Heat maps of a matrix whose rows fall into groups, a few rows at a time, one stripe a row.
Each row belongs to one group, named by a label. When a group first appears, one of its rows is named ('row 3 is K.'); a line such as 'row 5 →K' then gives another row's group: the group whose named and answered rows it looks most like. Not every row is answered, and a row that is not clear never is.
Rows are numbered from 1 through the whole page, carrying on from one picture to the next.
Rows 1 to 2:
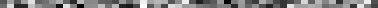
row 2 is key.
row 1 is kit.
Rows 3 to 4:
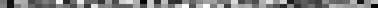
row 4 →kit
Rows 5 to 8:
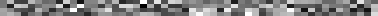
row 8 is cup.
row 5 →key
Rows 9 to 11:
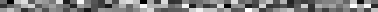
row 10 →kit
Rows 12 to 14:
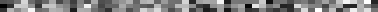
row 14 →kit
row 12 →kit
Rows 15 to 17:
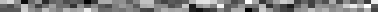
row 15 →cup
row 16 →kit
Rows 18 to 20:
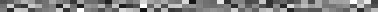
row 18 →kit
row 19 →key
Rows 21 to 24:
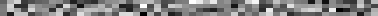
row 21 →cup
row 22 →key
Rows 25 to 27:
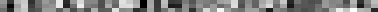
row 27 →kit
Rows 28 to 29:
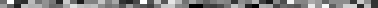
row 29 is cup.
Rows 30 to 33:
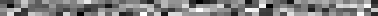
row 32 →cup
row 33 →key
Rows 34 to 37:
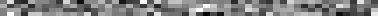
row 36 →cup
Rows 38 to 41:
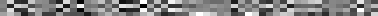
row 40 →key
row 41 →cup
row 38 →key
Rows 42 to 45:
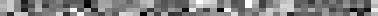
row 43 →cup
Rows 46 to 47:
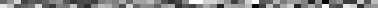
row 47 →cup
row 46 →cup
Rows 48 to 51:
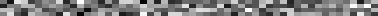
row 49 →kit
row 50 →cup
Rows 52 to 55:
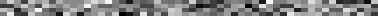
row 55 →key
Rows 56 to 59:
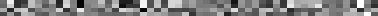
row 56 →key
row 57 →key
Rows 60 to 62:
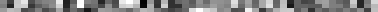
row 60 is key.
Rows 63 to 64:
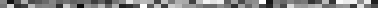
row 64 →key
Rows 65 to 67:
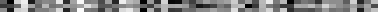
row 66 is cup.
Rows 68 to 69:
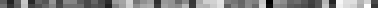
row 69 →kit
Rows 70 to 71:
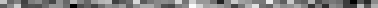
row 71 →cup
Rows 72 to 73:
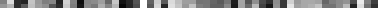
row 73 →key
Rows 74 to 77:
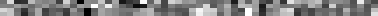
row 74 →key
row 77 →cup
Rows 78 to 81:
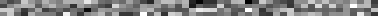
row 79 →kit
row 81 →key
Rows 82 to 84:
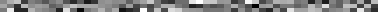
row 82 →cup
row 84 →key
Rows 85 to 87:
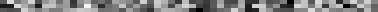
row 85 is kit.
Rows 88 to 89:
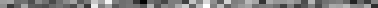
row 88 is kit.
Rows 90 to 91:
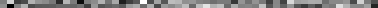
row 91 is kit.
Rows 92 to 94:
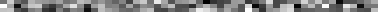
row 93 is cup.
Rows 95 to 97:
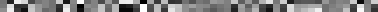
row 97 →key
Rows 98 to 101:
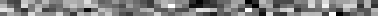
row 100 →cup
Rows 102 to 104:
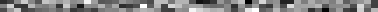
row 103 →key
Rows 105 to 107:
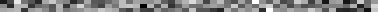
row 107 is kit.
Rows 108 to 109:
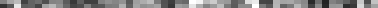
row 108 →cup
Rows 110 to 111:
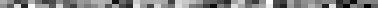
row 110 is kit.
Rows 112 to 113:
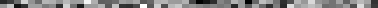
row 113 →key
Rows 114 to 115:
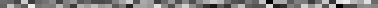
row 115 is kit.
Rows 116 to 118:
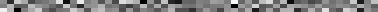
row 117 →key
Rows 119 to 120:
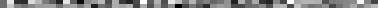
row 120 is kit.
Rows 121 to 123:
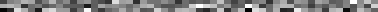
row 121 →kit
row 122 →cup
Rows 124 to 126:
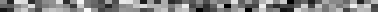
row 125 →kit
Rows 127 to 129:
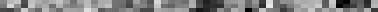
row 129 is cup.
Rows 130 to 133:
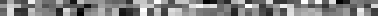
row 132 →key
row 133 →key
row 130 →kit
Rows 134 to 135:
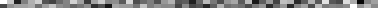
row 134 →cup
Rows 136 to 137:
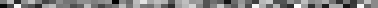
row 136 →kit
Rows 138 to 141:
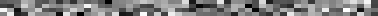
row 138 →kit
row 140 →cup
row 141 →key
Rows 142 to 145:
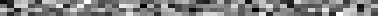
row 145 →kit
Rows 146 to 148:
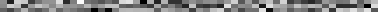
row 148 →kit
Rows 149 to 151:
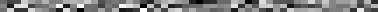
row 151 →key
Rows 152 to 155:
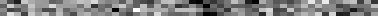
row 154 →kit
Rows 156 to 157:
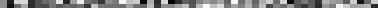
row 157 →kit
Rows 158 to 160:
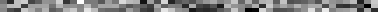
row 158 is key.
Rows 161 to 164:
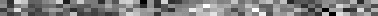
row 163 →cup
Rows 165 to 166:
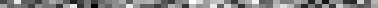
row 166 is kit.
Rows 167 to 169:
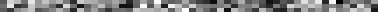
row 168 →key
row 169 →kit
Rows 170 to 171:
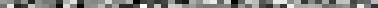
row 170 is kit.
